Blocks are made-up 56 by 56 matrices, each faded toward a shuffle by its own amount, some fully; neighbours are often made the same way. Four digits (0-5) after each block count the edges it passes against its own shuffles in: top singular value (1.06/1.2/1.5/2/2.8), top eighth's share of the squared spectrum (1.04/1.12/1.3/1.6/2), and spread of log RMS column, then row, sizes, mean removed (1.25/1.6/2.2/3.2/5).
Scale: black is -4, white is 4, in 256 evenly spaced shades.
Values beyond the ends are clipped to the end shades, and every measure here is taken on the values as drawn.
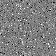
1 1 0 0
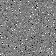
0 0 0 0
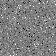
0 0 0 0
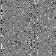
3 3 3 0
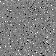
1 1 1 0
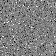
0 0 0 0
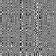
4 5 4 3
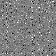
3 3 1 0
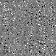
2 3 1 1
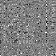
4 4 2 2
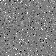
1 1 0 0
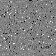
2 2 0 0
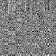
4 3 2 1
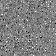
1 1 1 0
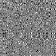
4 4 2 2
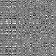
4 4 3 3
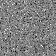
1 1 0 0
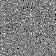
2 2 0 0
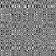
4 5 3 3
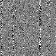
2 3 3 0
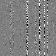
3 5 3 0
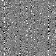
2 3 3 0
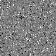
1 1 1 0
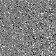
1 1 2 0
